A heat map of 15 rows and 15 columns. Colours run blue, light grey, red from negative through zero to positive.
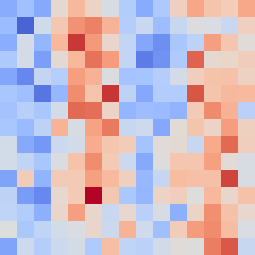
Odd rows or columns: none. Average level on the scale: 50%. Stripes: upright, repeating 2 times.
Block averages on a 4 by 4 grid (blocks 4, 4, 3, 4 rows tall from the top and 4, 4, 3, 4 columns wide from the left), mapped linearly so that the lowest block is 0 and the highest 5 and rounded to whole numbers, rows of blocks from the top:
1 5 0 4 | 0 5 1 5 | 1 5 2 5 | 1 4 2 5
